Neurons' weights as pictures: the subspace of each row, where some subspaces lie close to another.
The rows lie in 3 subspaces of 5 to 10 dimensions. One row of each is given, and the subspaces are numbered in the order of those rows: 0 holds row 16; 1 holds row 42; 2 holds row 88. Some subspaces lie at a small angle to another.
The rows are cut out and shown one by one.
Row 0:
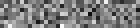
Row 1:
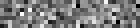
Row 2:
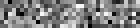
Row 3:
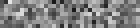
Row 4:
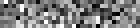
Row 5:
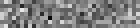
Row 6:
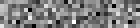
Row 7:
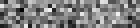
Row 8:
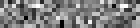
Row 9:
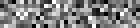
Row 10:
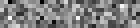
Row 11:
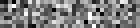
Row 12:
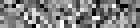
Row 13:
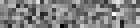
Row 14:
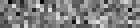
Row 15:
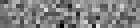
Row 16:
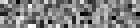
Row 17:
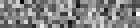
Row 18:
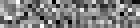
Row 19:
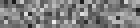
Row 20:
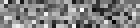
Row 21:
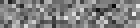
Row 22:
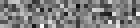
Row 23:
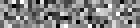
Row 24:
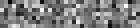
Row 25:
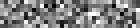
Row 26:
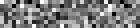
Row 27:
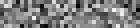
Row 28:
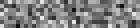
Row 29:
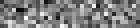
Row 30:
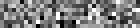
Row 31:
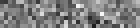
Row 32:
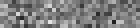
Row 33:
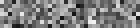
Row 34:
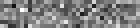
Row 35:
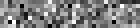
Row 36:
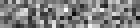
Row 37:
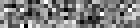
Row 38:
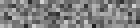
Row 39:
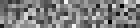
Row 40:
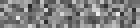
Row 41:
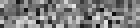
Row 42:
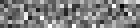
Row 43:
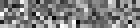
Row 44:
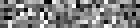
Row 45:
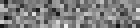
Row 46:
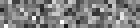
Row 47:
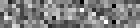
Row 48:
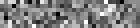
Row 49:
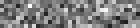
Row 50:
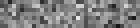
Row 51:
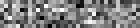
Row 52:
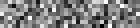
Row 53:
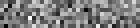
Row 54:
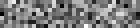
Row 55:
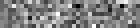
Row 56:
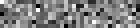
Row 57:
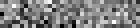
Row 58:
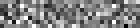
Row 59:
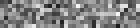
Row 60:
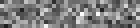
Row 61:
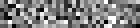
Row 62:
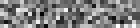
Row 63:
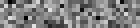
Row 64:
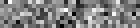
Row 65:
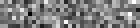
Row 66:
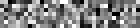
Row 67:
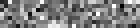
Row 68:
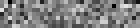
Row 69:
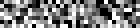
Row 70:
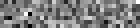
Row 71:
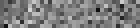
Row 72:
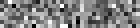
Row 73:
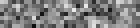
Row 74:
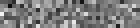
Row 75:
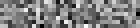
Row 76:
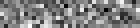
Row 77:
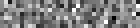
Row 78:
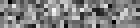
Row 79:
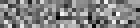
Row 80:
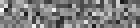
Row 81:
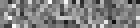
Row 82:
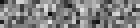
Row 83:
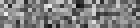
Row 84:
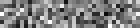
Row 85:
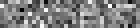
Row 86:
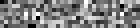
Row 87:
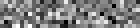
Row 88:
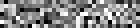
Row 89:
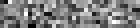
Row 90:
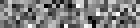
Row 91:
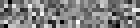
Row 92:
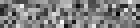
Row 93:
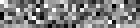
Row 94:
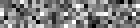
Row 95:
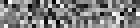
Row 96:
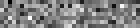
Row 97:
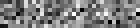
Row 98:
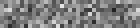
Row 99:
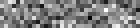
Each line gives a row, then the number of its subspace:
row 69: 2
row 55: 1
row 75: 2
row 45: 2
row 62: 2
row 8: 1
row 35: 1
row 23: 2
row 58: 1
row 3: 1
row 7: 2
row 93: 1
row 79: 2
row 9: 2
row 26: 1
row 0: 2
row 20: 0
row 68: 1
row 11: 2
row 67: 1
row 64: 2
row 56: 1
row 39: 1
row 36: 2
